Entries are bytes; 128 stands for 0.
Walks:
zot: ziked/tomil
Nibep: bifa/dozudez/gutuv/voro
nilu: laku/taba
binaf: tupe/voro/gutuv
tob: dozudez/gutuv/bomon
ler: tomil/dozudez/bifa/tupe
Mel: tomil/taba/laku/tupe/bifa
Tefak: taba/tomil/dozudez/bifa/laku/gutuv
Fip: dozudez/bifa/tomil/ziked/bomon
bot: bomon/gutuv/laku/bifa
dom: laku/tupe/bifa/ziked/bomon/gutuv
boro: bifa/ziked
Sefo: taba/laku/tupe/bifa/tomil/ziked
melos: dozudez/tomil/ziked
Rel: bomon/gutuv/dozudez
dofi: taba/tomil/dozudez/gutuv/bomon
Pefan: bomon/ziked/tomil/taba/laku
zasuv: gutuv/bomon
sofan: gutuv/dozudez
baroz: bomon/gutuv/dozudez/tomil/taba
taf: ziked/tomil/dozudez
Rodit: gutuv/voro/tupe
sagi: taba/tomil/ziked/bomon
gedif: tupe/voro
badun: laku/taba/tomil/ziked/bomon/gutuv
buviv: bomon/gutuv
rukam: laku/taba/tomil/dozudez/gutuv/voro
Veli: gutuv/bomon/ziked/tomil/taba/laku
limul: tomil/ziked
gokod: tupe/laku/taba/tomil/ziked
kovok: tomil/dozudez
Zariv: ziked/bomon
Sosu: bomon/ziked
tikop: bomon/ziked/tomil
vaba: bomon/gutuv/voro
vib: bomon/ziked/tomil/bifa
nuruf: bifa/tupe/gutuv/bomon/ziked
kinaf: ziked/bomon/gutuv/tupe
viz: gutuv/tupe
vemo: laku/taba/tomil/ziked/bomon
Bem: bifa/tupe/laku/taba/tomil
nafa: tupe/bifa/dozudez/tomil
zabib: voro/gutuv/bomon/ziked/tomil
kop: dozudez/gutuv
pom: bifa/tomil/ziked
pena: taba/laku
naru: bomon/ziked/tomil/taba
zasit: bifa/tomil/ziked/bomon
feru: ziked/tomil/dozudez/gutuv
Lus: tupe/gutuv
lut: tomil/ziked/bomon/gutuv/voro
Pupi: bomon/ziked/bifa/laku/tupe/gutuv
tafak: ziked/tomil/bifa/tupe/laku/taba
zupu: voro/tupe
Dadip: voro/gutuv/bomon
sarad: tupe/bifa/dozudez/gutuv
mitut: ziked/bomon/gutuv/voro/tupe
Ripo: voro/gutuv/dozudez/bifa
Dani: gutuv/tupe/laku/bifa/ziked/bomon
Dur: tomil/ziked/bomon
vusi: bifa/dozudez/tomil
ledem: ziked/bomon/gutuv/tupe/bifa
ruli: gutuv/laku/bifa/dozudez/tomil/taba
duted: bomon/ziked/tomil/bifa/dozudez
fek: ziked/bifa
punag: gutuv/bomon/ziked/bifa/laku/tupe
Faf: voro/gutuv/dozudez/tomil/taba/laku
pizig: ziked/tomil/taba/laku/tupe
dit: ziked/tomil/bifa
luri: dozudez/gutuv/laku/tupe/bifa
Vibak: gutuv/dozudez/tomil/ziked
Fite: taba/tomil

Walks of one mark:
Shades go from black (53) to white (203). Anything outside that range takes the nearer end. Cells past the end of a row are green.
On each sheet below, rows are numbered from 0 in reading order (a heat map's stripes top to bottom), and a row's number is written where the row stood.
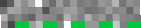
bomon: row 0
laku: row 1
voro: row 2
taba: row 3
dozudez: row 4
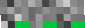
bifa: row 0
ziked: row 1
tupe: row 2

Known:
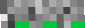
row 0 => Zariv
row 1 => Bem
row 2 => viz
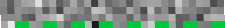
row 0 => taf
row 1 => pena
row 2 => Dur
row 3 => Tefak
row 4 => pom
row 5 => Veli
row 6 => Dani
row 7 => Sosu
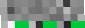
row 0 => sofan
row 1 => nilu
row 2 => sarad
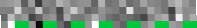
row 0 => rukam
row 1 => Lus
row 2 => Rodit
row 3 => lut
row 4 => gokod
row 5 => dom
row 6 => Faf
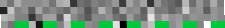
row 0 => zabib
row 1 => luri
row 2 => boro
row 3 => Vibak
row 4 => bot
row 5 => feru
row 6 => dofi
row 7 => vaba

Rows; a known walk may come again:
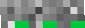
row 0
kinaf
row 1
viz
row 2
gokod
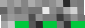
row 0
Pefan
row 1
zupu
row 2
binaf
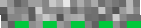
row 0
nuruf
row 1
Fite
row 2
pena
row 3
Sefo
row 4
sagi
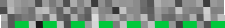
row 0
Dani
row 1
Tefak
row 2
ledem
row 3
feru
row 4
zot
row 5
naru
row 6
sarad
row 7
kop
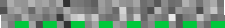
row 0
ruli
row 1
punag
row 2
buviv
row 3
Dadip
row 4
vusi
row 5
limul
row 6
Zariv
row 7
vemo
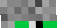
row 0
gedif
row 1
bot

